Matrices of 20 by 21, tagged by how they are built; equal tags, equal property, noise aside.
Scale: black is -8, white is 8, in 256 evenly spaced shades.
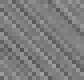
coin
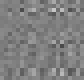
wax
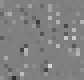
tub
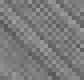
coin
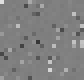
tub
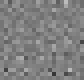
wax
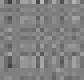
wax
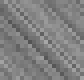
coin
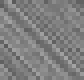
coin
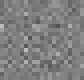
wax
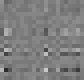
wax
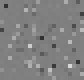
tub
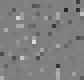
tub
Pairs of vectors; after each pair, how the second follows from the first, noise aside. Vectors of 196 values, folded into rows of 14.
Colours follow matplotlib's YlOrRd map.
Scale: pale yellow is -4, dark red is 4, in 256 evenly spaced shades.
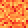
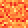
negated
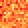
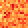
negated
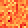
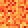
negated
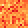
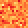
sign-scrambled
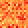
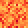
sign-scrambled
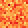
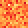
negated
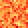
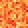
sign-scrambled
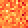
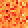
negated
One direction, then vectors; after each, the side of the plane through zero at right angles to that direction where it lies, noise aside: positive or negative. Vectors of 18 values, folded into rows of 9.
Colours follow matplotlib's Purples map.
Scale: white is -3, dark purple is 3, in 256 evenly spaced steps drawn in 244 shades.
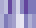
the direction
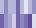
negative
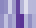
negative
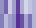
negative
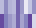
negative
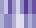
positive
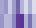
negative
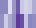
negative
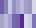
negative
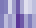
negative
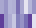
negative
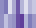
negative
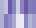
positive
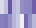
positive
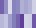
negative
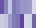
negative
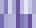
negative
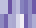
positive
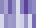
positive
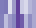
negative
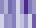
positive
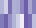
positive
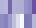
positive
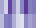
positive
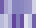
negative
